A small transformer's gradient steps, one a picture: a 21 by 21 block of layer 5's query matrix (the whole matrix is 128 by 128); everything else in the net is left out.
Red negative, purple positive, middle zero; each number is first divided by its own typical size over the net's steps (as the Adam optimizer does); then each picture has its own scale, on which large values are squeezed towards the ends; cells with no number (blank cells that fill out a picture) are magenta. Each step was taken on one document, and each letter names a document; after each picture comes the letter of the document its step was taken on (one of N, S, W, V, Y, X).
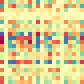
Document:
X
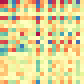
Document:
X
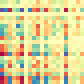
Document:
X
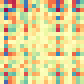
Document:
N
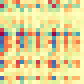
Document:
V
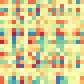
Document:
X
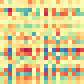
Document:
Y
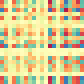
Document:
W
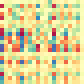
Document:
V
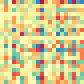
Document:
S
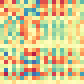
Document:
Y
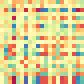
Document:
N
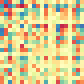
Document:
N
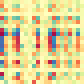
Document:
V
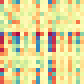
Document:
V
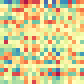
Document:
Y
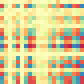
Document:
W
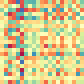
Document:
Y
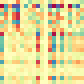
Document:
V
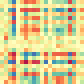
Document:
N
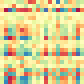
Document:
N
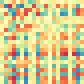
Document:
N
